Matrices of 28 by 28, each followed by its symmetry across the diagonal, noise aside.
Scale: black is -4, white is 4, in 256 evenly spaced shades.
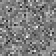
symmetric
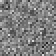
symmetric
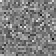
neither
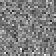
neither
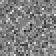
symmetric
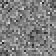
symmetric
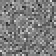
symmetric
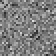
symmetric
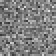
neither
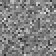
neither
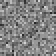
symmetric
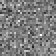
neither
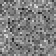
symmetric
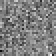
neither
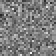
neither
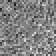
symmetric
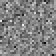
neither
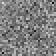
symmetric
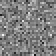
neither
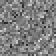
symmetric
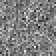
neither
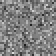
neither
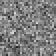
neither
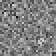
symmetric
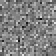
symmetric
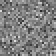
symmetric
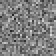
neither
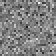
neither
